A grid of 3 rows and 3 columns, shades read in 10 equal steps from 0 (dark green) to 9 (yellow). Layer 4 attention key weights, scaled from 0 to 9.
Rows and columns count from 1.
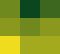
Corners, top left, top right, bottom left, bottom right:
4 2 9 6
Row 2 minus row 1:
1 4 3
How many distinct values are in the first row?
3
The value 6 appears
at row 3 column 2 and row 3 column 3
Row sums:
6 14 21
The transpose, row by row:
4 5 9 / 0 4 6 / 2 5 6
